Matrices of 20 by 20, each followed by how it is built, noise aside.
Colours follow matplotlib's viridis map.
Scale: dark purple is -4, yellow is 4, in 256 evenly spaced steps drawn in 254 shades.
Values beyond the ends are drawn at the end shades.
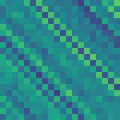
Toeplitz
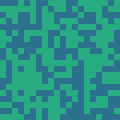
noise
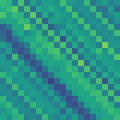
Toeplitz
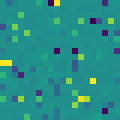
sparse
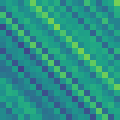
Toeplitz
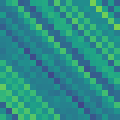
Toeplitz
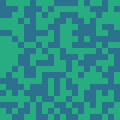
noise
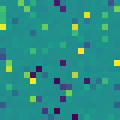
sparse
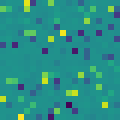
sparse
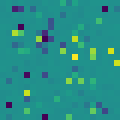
sparse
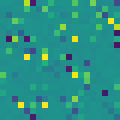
sparse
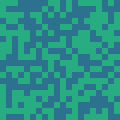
noise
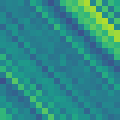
Toeplitz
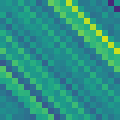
Toeplitz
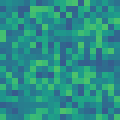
noise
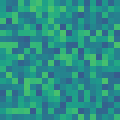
noise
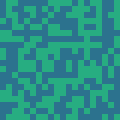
noise
